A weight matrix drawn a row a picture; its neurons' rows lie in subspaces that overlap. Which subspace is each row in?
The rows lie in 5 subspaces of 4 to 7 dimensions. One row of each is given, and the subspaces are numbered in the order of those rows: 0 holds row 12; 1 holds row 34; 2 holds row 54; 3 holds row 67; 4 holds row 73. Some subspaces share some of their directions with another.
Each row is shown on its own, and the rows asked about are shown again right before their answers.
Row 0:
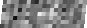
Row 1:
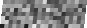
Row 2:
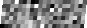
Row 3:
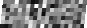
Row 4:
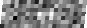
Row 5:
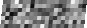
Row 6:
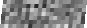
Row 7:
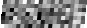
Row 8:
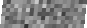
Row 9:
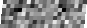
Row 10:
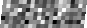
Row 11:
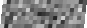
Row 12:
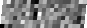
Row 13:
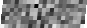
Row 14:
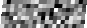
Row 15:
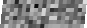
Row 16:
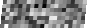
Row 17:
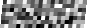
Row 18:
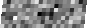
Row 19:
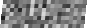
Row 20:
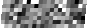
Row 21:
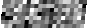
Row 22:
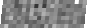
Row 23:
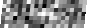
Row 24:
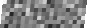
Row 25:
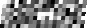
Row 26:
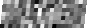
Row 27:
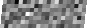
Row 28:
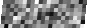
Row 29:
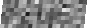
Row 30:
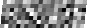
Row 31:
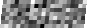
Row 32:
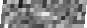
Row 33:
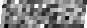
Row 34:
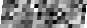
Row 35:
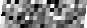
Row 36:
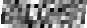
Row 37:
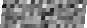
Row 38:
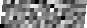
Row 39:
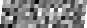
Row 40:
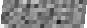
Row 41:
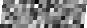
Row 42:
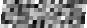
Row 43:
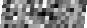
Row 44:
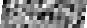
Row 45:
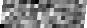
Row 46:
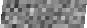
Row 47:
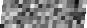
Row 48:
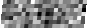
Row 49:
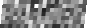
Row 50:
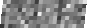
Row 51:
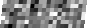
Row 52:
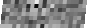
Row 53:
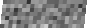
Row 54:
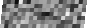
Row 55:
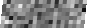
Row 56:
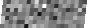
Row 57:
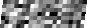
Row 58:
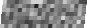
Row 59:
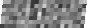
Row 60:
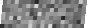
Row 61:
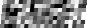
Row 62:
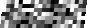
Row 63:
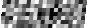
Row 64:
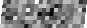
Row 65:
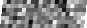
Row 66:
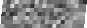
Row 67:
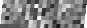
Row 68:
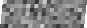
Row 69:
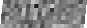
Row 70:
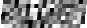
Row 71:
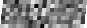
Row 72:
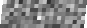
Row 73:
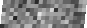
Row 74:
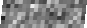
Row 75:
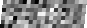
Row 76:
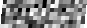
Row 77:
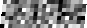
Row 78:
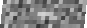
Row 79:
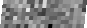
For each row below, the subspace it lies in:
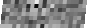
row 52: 4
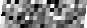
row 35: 1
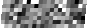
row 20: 1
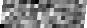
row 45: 3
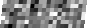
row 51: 1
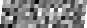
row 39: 3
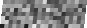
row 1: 0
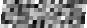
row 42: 1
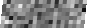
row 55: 1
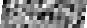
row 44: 2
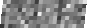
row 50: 0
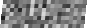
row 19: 0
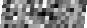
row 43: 2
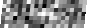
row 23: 2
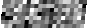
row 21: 3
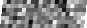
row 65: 1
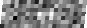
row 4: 2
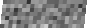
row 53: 0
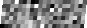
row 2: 1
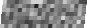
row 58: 2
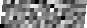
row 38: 1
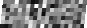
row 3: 2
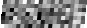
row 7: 4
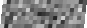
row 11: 2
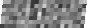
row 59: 0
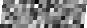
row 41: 1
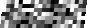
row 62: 2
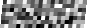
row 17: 4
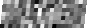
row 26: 4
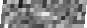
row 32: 2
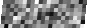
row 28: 1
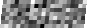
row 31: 1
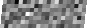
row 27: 2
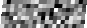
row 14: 4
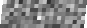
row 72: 2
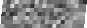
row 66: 1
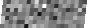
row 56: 0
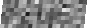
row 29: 4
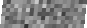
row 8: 0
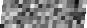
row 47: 3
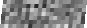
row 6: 2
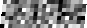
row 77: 0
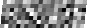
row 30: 4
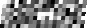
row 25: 2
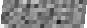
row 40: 3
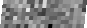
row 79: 4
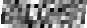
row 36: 2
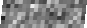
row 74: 1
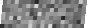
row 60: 2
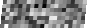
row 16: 4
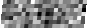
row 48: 1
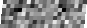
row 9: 1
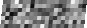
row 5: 3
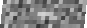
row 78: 2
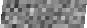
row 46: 0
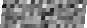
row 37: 0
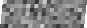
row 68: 2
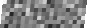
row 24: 2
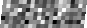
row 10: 3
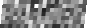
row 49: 4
